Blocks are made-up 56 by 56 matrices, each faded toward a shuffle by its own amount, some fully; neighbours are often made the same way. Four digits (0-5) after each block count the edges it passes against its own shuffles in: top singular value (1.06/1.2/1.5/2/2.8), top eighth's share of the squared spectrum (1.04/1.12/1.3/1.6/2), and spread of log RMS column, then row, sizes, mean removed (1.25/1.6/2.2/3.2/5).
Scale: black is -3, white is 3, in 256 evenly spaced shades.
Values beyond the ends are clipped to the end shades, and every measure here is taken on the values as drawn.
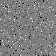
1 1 0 0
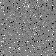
3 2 1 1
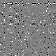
4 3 2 1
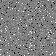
2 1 0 0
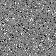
0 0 0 0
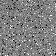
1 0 0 0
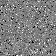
0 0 0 1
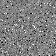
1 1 0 2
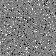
0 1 0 0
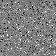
0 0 0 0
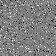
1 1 0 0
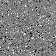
1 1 0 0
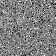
0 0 0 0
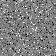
0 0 0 0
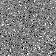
0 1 0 1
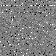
2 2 0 1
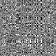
4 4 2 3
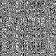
4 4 2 2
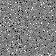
0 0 0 0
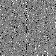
2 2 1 0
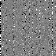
3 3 3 0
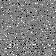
1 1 0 1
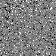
0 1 0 1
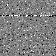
3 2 0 2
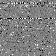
3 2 0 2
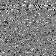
2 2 0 2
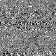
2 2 0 3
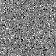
3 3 1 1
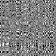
4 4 3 3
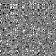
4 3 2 2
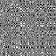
4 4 2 3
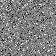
1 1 0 0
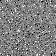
1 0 0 0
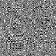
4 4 2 2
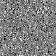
3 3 1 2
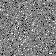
0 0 0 0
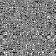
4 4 2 2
